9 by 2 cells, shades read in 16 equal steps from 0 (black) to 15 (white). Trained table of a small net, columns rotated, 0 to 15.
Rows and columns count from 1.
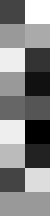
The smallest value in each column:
4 0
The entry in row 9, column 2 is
9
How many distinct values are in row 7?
2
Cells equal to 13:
1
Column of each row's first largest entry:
2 2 1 1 1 1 1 2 1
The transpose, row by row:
4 9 14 9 6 14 11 4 9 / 15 10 3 1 5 0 2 13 9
